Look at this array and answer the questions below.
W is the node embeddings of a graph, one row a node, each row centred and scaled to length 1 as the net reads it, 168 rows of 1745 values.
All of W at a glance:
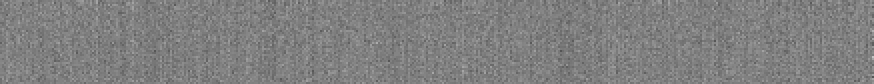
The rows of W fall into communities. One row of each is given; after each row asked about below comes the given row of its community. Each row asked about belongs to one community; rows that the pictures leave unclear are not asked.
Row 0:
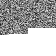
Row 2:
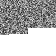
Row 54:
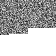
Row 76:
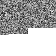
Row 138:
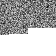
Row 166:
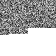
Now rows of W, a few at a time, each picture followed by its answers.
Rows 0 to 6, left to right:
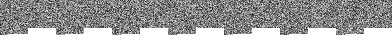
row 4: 0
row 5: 2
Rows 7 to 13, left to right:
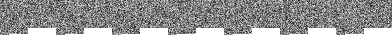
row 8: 54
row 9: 54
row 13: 138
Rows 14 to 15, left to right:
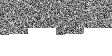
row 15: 2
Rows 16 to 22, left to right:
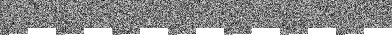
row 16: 138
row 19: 76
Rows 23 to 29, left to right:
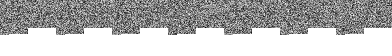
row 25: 0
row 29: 166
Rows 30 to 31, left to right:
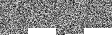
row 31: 166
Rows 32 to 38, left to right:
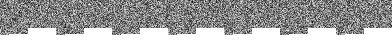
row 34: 138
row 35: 138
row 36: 138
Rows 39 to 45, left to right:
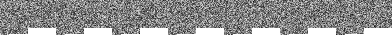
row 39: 2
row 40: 0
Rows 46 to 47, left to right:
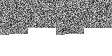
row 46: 166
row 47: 0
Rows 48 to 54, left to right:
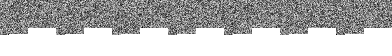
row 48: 2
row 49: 2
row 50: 0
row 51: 138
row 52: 54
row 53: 166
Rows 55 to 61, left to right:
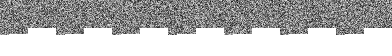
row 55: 54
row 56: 54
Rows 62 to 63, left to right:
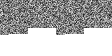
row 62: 0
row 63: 0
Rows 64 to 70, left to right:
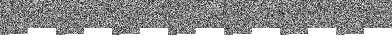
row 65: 2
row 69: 76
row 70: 166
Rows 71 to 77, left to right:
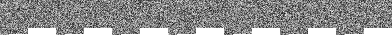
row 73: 76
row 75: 138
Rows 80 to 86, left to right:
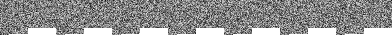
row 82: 0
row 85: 54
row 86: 0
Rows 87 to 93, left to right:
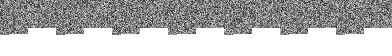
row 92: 138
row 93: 0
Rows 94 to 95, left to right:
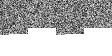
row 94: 76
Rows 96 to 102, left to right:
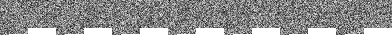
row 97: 166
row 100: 76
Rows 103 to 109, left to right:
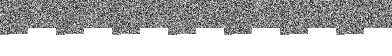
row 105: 138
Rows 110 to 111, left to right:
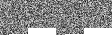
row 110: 2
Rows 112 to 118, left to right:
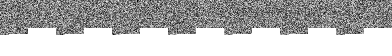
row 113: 2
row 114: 0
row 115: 0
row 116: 0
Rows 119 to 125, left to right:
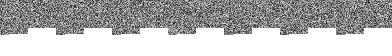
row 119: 138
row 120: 138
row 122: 166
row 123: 2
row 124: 2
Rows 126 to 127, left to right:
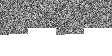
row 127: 138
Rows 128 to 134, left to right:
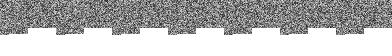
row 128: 54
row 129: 138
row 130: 54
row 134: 0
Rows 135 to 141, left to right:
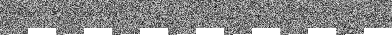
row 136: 0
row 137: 76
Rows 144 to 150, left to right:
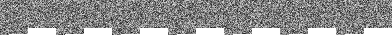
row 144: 2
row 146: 54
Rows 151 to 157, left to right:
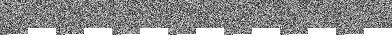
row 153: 138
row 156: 76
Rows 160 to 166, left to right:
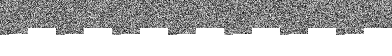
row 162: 138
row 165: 76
